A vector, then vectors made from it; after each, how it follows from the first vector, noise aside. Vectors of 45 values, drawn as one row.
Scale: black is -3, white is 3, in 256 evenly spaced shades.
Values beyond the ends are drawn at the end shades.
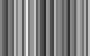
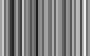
wrapped around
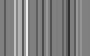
partly zeroed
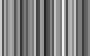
reversed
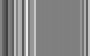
partly zeroed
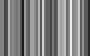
wrapped around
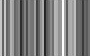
reversed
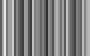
wrapped around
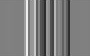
partly zeroed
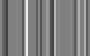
partly zeroed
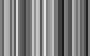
wrapped around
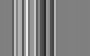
partly zeroed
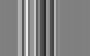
partly zeroed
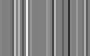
partly zeroed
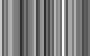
reversed
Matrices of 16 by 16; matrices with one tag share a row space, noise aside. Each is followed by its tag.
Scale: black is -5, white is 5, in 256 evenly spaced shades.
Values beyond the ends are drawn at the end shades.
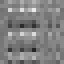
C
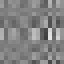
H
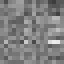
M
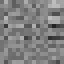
M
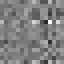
H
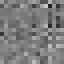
H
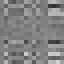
M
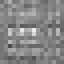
C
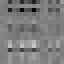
C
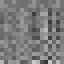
H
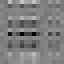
C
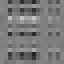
C
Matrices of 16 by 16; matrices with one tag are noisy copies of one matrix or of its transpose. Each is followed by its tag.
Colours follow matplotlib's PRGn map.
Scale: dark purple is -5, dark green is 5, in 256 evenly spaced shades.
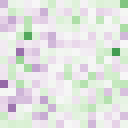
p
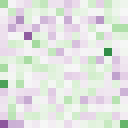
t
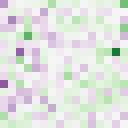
p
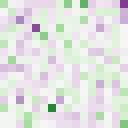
t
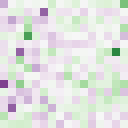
p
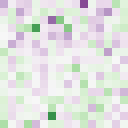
p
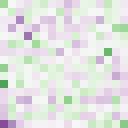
t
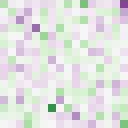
t
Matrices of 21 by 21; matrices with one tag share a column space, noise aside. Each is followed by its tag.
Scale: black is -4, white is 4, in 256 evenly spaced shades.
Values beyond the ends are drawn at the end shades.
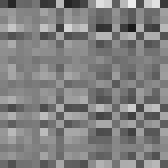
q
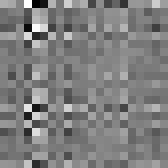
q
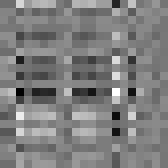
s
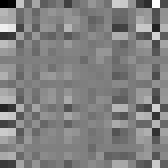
q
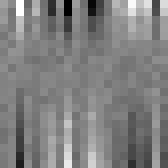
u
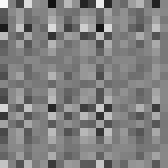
q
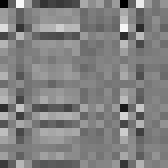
q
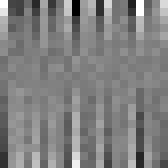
u
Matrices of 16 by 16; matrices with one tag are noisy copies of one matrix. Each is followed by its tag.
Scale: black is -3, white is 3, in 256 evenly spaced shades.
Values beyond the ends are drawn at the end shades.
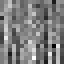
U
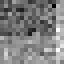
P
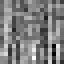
U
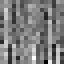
U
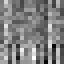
U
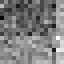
P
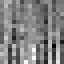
U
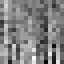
U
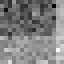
P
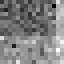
P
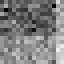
P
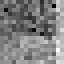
P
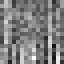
U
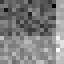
P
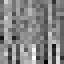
U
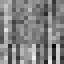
U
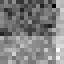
P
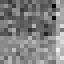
P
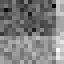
P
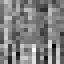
U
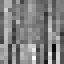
U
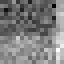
P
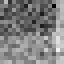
P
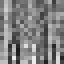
U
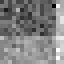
P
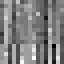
U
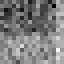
P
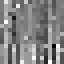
U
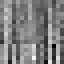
U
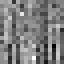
U
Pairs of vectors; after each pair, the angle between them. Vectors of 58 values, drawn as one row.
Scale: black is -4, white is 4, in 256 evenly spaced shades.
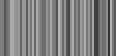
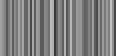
partly aligned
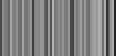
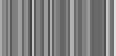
nearly opposite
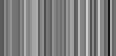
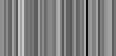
partly opposed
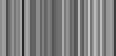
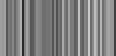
nearly parallel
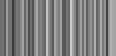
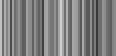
orthogonal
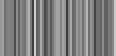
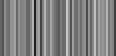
nearly opposite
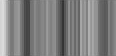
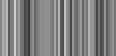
partly aligned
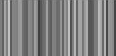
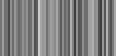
nearly opposite
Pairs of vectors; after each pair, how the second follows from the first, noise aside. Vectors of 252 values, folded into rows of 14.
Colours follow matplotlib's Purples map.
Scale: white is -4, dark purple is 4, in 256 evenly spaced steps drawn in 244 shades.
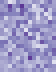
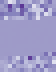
partly zeroed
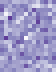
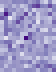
negated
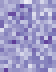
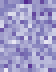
negated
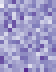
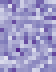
shuffled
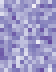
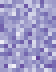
shuffled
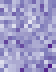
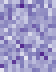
shuffled
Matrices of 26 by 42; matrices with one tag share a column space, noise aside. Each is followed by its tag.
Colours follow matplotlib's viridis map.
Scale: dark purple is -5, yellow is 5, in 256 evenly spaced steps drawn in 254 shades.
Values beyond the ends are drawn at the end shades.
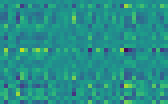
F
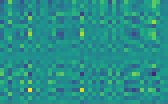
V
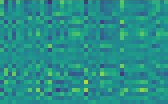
V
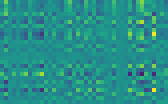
V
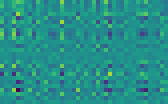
V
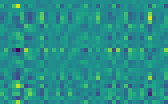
F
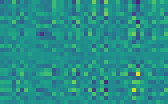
V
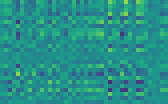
V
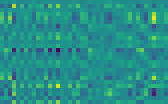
F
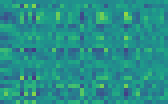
F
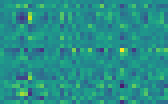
F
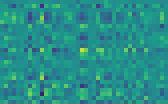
F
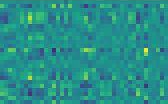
F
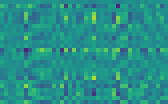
F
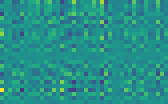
V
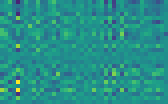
V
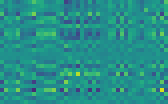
V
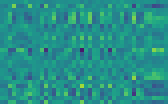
F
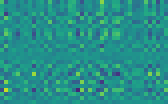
V
